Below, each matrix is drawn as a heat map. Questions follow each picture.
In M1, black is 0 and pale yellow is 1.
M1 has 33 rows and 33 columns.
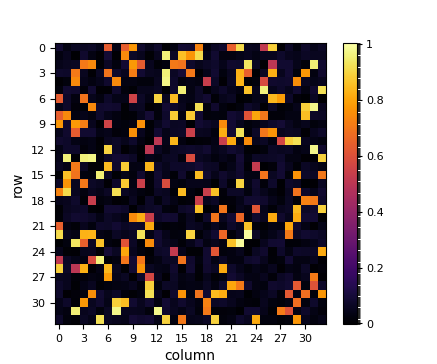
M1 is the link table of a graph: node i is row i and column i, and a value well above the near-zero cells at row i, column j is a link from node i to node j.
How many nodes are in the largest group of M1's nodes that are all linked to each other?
3
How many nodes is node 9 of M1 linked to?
6
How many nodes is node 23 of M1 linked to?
7
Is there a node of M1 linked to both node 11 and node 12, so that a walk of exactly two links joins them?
no
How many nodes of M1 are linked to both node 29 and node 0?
1
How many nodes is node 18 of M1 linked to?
4
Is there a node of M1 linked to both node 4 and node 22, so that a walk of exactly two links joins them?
no
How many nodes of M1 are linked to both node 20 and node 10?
3
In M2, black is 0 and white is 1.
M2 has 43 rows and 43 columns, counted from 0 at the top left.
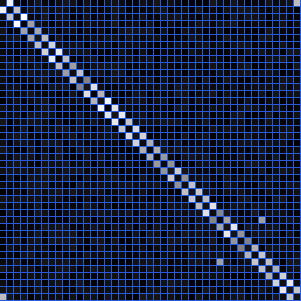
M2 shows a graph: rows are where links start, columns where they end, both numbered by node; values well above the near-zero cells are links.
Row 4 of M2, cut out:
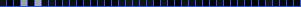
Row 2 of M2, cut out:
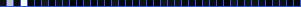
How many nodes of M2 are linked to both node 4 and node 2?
1
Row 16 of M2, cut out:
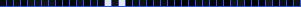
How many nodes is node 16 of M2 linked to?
2
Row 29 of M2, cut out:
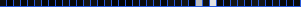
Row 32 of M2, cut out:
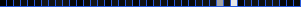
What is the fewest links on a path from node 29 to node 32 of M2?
3
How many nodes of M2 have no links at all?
0
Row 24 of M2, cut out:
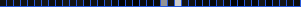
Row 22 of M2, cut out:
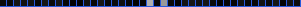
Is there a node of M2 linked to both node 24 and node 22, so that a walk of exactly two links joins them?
yes
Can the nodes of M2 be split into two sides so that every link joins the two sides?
no
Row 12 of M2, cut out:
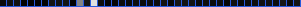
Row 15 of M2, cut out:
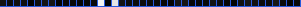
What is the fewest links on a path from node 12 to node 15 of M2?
3
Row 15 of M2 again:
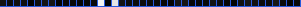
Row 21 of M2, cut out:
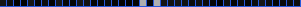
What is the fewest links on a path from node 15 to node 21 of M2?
6
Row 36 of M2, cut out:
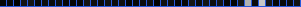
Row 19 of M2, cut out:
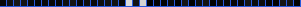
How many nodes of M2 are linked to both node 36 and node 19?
0
